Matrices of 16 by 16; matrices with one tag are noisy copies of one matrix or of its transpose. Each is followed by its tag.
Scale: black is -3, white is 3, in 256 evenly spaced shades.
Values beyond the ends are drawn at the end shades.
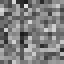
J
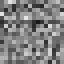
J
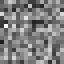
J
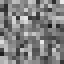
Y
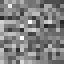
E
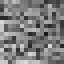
E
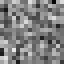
Y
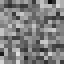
Y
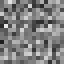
J
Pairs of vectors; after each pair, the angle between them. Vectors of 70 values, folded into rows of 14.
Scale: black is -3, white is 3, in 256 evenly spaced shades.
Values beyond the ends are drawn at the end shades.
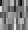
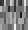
nearly parallel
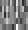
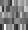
partly opposed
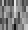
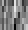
nearly parallel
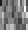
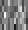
orthogonal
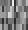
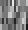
nearly parallel
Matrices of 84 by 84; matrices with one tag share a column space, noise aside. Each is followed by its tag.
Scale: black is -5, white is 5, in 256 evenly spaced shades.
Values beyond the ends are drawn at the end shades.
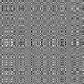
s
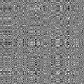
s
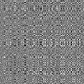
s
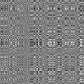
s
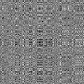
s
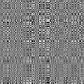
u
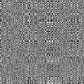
u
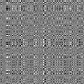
s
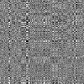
u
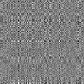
u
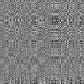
u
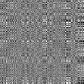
u
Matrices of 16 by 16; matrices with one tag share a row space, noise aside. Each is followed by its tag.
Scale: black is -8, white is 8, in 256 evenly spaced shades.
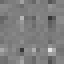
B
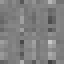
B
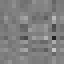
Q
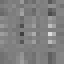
B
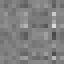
Q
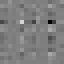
B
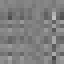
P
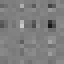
B
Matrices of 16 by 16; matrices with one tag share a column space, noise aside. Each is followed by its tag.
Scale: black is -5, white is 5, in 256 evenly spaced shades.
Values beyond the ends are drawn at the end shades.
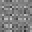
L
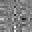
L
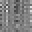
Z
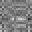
L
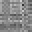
Z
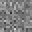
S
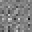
L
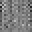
Z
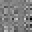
L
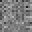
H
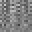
Z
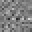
L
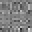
S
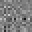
L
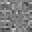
S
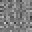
H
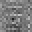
L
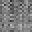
Z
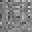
H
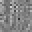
Z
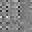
H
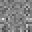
L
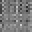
Z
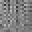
Z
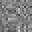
L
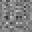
H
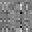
S
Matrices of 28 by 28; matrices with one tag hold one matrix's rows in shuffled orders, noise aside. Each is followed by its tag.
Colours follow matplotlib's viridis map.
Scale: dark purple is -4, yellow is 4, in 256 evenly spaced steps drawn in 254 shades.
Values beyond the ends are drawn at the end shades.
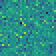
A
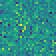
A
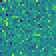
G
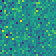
G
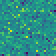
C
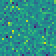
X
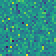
X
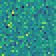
X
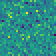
C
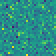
X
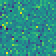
G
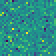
X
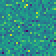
C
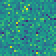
C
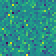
X
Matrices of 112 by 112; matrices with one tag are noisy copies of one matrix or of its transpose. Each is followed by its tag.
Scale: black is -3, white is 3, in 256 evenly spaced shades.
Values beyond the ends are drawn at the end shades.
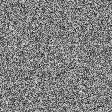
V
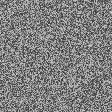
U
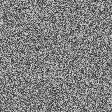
V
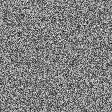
V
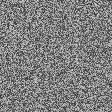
V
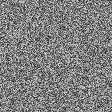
V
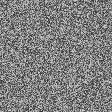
U
